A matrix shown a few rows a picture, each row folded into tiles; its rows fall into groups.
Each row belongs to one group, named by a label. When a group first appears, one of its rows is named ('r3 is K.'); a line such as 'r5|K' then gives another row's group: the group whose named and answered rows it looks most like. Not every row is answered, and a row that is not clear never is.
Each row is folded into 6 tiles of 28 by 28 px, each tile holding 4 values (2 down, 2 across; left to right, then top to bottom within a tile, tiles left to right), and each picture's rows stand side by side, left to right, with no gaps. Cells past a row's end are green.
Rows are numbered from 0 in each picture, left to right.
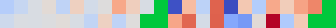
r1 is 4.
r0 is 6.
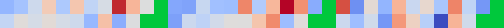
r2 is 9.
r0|6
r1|6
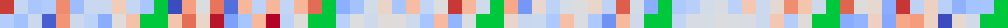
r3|9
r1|4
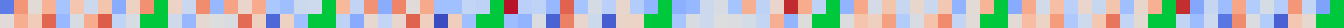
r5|4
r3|9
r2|9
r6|4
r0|4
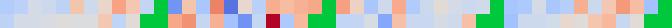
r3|6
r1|4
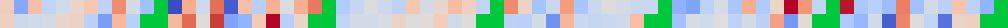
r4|6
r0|9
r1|4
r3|9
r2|6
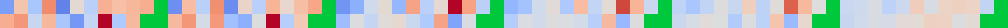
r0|4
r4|6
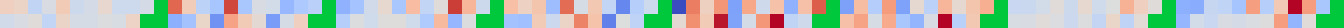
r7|6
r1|9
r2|6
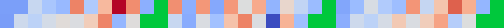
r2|6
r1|9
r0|6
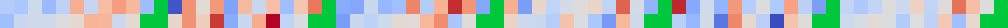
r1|4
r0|6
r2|6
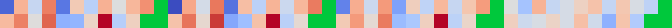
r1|4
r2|4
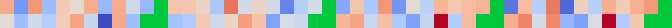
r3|4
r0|9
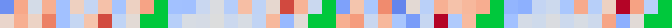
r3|6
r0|4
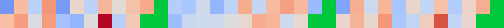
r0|4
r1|6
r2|4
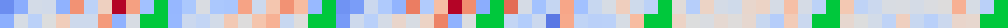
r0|6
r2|6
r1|6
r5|9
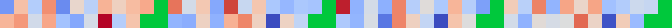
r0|4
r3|9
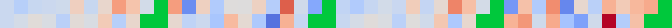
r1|9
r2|6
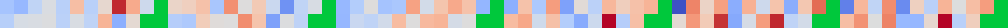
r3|4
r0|6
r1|9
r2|6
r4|4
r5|4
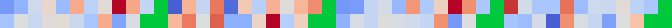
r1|4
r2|6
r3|9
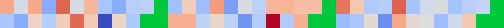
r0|9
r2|9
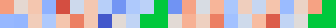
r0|9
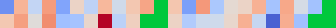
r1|9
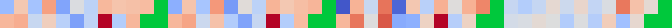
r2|4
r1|4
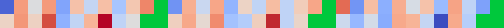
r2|9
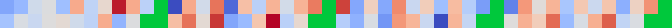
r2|9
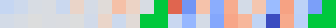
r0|6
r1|9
